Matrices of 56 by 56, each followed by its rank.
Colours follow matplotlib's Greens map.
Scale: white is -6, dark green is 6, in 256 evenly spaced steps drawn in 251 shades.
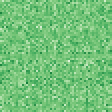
ten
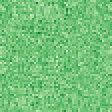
ten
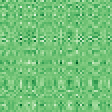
three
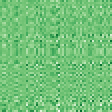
three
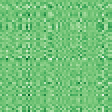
three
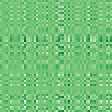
two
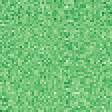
ten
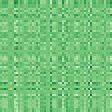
two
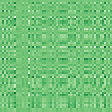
two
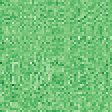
ten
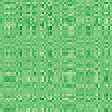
three
